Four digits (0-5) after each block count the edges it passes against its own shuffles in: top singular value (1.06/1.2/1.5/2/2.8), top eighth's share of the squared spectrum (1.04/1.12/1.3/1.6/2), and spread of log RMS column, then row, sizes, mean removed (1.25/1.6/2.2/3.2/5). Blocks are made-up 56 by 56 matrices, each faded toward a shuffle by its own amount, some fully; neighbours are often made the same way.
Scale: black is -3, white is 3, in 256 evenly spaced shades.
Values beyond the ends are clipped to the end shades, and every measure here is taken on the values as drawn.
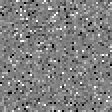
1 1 0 0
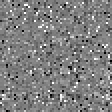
2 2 0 1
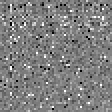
3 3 1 1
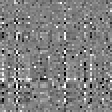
4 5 3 3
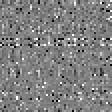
4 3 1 2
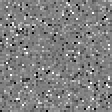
1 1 0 0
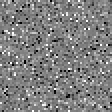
0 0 0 0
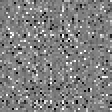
3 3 1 1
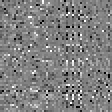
4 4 2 2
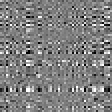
5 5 3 4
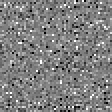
3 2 0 1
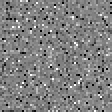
2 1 0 1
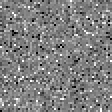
0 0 0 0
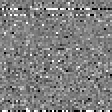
3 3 0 3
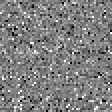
1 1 0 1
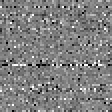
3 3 0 3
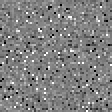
0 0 0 1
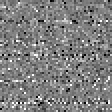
1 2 0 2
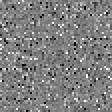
3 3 1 2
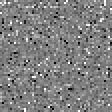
1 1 1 0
